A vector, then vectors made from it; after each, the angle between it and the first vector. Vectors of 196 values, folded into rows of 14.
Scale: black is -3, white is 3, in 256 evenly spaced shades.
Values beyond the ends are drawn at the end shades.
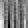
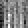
nearly opposite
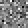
orthogonal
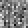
partly aligned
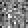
partly opposed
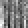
nearly parallel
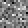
orthogonal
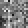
partly opposed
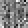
partly aligned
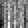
nearly opposite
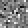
orthogonal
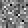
orthogonal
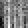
nearly opposite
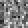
partly opposed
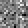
orthogonal
